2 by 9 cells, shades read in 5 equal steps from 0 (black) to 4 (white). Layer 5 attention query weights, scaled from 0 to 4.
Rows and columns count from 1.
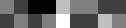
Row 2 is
1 2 1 2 4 1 1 3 2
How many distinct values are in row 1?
4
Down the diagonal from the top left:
2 2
